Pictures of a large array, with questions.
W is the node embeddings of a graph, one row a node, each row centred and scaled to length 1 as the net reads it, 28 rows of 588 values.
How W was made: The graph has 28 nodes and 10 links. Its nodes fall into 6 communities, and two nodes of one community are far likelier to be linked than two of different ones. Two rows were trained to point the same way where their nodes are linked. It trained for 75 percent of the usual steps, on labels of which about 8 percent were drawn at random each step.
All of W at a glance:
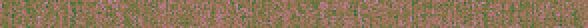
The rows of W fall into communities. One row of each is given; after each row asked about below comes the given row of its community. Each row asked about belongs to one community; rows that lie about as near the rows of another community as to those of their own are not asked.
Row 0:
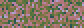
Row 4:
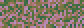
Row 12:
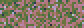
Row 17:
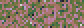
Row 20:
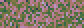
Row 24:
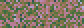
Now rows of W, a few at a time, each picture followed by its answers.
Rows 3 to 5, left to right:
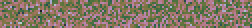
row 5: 20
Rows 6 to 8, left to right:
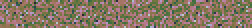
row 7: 4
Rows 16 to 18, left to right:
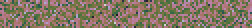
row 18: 24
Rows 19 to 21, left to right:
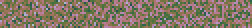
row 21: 17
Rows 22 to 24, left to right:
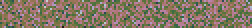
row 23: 12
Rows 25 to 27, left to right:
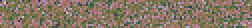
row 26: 0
